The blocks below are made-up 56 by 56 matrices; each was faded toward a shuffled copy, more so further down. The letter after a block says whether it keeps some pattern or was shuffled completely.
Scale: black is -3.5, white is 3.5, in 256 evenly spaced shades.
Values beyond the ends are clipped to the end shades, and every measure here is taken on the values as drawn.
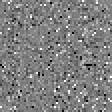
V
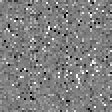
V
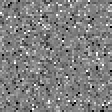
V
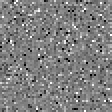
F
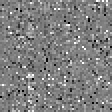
V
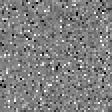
F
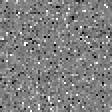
F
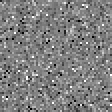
F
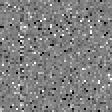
V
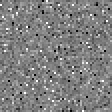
F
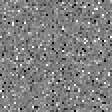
F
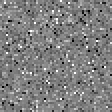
F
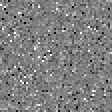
F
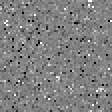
F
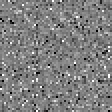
V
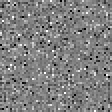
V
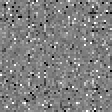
V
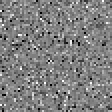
F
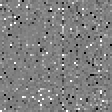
V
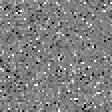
V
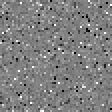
F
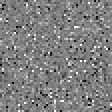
V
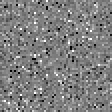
V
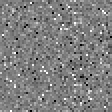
V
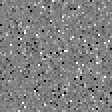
F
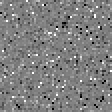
F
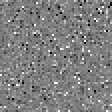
F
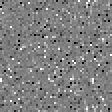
F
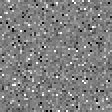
F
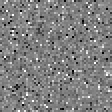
F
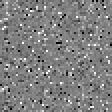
V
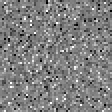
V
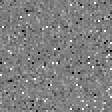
F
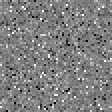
F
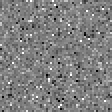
F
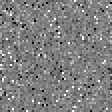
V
